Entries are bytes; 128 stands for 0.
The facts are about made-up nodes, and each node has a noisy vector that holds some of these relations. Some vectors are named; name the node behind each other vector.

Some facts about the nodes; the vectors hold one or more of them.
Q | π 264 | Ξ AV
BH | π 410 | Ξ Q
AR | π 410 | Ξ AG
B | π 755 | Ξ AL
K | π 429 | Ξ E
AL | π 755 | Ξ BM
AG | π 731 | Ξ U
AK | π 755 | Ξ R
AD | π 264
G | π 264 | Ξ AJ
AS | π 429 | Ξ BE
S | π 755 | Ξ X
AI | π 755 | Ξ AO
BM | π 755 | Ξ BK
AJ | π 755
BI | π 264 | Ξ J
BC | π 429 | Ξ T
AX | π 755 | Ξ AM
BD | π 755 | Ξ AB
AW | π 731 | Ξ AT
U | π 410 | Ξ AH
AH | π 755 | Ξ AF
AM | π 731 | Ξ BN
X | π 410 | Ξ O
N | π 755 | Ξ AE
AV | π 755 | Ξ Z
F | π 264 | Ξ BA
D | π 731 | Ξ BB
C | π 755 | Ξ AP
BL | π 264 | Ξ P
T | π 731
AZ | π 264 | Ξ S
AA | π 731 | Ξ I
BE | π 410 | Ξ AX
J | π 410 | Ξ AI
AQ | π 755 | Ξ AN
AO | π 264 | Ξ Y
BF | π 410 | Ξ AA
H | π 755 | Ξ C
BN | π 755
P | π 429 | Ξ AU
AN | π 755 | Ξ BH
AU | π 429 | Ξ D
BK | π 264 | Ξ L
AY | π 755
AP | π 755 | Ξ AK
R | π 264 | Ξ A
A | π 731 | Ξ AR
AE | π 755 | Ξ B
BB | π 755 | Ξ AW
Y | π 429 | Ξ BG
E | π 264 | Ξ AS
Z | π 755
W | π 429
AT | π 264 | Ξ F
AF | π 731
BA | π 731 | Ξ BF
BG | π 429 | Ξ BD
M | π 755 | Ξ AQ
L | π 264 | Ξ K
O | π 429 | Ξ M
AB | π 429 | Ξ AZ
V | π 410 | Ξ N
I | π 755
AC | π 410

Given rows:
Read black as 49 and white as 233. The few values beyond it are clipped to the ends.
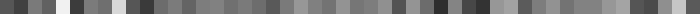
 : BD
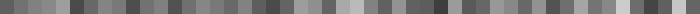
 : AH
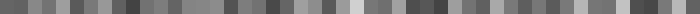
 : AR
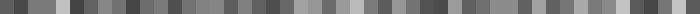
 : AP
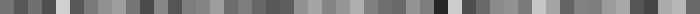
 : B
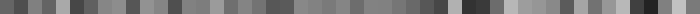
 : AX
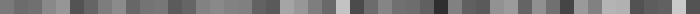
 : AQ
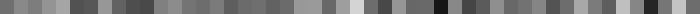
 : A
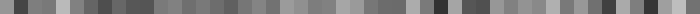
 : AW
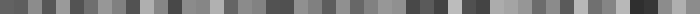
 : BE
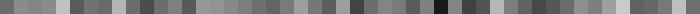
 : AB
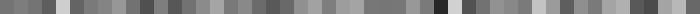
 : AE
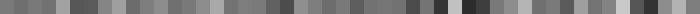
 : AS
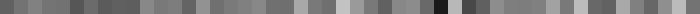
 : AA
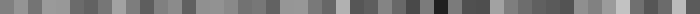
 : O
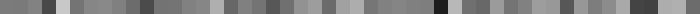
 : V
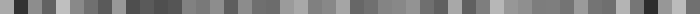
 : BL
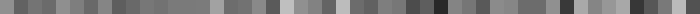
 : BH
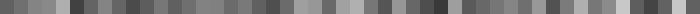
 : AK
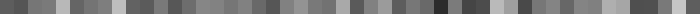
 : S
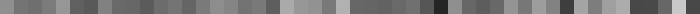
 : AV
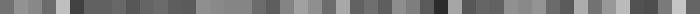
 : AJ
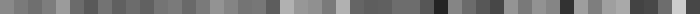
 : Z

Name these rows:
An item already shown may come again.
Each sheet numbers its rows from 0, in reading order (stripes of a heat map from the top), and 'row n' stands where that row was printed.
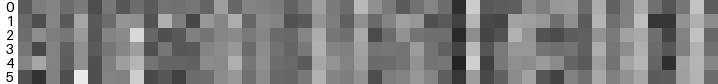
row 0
I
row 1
BE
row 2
AZ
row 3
AD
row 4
BK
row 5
AO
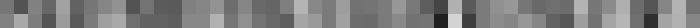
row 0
AD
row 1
BK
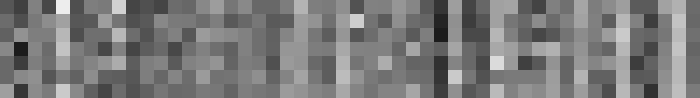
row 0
AO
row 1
AG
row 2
AB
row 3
BB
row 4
X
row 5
BF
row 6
D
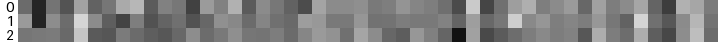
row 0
L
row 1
AU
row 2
T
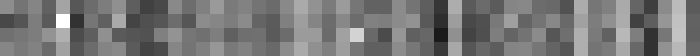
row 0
G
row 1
AI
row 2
A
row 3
G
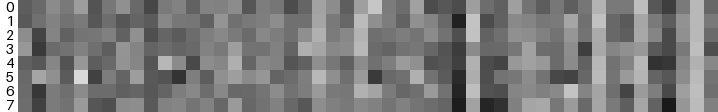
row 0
AR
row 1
AA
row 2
AT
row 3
Q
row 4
BE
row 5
BI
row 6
BA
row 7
AM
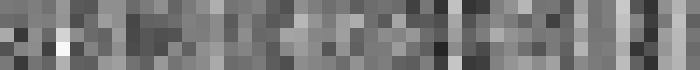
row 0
AS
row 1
R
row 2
BL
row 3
J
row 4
K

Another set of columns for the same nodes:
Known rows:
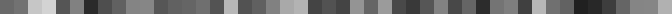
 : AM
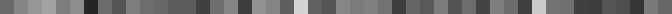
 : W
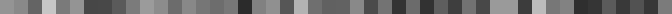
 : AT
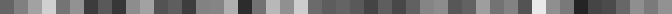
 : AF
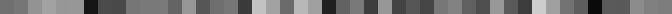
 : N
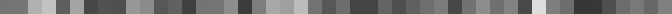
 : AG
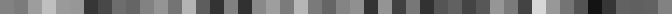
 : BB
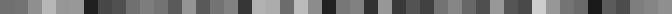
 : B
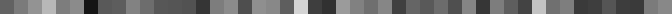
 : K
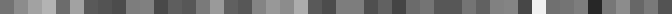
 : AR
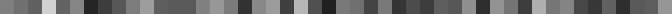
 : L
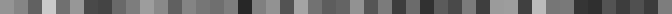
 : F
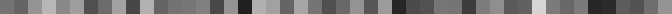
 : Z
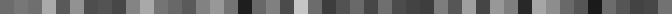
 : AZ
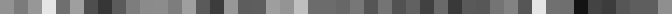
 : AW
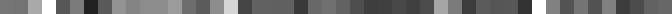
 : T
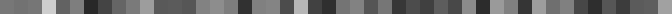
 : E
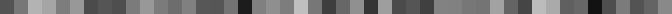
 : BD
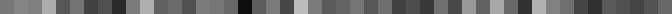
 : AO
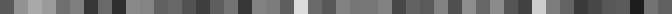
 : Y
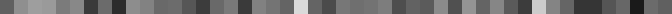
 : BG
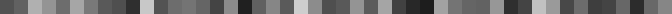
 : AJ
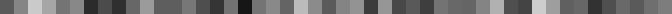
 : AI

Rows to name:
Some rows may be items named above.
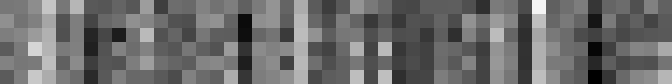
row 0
BH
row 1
R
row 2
BI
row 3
AX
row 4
AD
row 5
BN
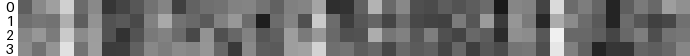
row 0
BE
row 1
AZ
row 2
BF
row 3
D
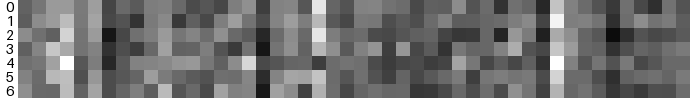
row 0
O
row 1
U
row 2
BL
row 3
AI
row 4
T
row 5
A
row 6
Q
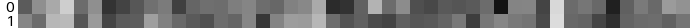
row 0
BE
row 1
A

